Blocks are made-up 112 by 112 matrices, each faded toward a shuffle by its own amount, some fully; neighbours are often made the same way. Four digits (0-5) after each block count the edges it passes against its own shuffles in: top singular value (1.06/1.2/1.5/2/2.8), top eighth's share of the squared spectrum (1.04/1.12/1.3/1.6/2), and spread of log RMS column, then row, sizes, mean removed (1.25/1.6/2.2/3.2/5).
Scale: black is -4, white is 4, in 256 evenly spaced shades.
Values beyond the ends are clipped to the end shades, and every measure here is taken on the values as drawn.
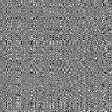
5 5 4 3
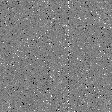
3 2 1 0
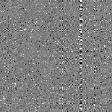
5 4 2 2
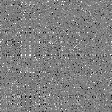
4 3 2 2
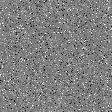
2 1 0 0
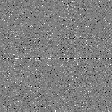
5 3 1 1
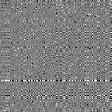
5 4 3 3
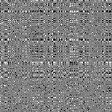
5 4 3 3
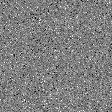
3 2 0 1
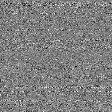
1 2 0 4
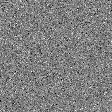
0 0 0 0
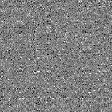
4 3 2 2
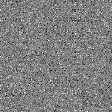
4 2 1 1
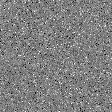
2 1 0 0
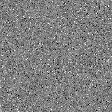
3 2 0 1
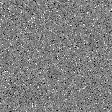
1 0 0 0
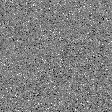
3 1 0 0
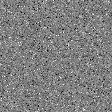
2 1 0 0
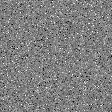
0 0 0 0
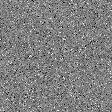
0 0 0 0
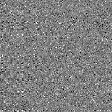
4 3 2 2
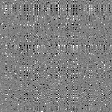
5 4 3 3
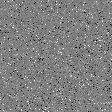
0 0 0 0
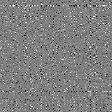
4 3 2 2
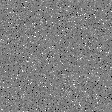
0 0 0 0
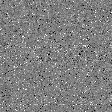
1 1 0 1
